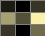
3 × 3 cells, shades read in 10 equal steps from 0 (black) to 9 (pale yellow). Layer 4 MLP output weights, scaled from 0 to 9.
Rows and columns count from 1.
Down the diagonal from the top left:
1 3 4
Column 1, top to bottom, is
1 6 2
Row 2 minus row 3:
4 3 5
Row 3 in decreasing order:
4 2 0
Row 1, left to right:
1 0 2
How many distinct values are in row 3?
3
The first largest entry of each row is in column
3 3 3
